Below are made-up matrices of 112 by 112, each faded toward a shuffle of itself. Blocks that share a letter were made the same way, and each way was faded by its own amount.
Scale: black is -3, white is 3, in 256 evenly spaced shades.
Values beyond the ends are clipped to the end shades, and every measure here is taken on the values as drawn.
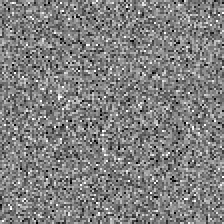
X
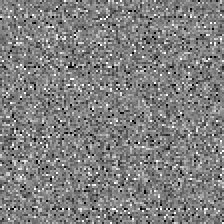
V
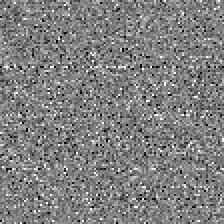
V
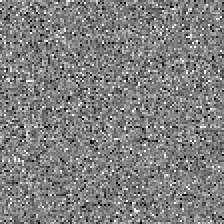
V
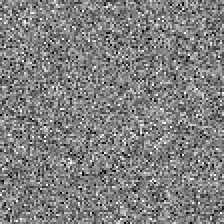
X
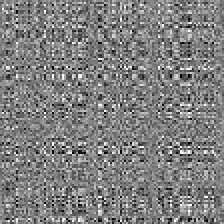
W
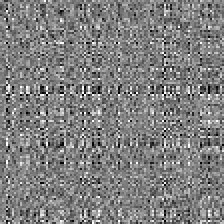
W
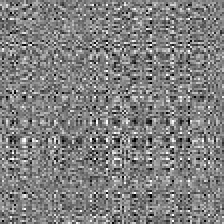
W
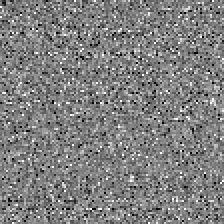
V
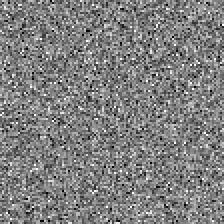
X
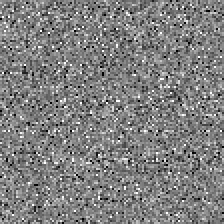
V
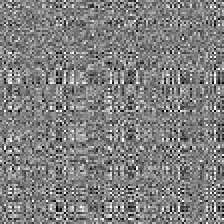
W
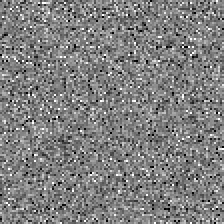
V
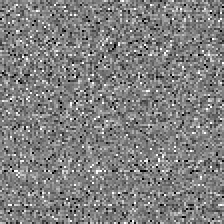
V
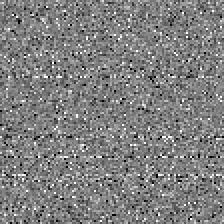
V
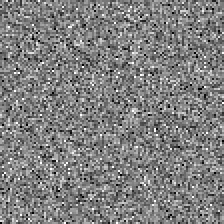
X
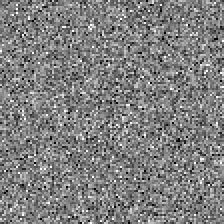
X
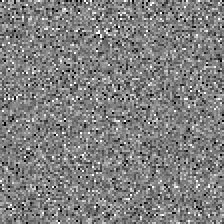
V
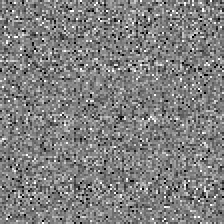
V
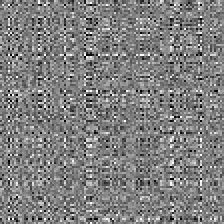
W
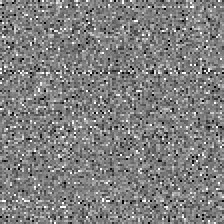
V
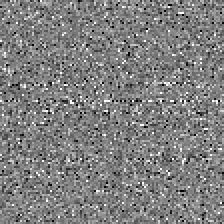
V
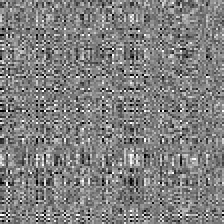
W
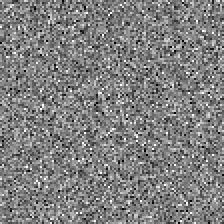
X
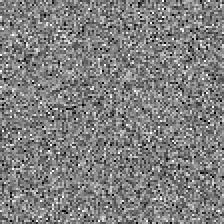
X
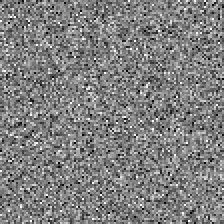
X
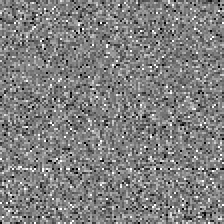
V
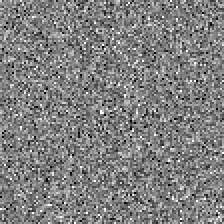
X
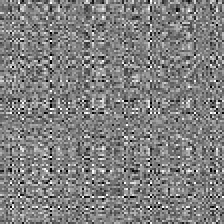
W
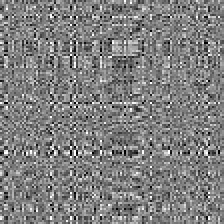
W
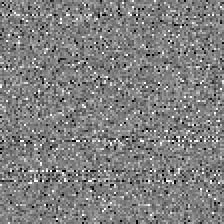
V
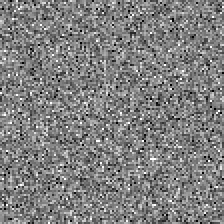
X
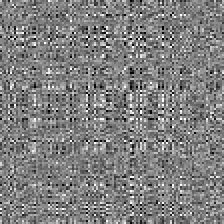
W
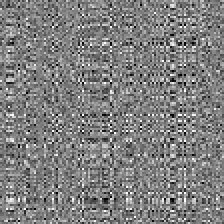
W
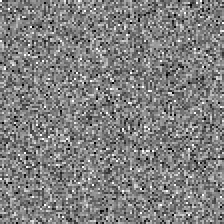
X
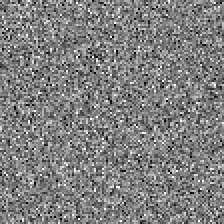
X
